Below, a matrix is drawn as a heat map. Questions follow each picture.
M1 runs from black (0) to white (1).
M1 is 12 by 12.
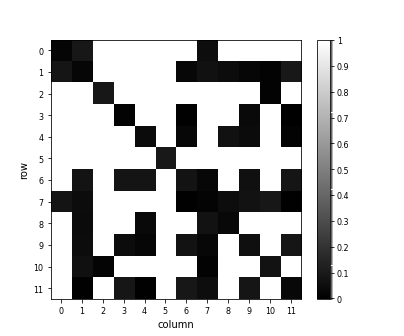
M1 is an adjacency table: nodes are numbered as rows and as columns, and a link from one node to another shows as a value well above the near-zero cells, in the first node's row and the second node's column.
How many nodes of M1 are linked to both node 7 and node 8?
3
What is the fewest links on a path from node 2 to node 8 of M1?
1
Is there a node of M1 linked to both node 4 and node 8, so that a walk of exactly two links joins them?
yes
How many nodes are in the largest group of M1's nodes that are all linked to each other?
5
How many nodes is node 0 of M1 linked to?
9
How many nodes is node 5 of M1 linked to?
11
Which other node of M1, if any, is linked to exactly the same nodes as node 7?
node 1
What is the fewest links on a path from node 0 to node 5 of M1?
1
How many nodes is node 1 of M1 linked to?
4
